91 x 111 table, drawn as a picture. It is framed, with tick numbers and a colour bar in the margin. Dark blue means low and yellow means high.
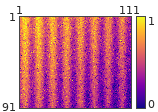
Average level on the scale: 50%. Histogram: bell-shaped. Stripes: upright, repeating 8 times. Ninth with the lowest average: bottom right. Ninth with the highest average: top left. Slope: up to the top left.
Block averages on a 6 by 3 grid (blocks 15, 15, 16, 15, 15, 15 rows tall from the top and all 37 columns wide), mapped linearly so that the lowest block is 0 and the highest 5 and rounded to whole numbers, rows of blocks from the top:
5 4 3
4 3 2
4 3 2
3 2 1
3 1 0
2 1 0
